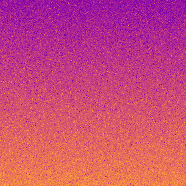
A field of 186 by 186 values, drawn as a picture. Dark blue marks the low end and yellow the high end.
Odd rows or columns: none. Average level on the scale: 50%. Slope: up to the bottom. Grain: fine.
